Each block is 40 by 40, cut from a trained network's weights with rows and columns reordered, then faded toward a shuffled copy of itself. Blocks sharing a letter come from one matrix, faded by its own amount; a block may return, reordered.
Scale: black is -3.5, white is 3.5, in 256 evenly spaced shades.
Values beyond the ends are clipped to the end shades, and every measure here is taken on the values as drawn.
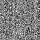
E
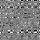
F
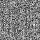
E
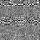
F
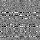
F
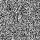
E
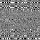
F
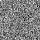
E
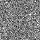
E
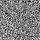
E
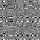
F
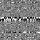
F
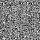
E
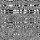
F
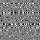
F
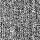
E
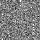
E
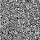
E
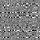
F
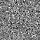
E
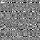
F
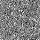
E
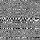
F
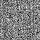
E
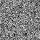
E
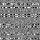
F
